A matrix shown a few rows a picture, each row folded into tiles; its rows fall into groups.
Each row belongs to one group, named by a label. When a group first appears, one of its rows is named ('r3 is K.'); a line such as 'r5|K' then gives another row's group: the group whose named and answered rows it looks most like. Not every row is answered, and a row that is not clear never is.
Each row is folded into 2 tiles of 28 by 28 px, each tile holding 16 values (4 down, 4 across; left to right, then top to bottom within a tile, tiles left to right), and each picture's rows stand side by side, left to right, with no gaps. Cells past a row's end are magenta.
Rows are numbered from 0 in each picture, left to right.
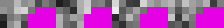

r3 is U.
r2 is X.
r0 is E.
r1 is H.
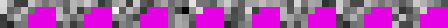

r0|X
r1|U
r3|H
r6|X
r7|H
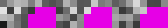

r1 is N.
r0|U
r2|H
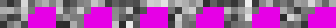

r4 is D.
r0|D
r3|E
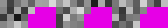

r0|N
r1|E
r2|U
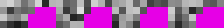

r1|D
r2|E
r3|U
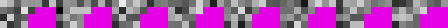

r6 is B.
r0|X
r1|B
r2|E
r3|H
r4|U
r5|N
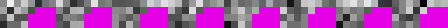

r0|E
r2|N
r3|X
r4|B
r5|H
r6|U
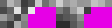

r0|N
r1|X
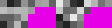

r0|D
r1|X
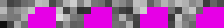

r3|E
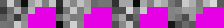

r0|N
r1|B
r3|D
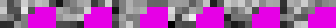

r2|B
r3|U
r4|X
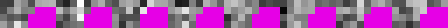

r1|D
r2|N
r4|E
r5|B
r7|H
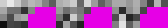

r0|U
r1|U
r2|E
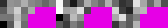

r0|B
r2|H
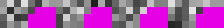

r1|E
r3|X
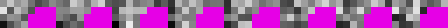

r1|D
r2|B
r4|B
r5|H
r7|X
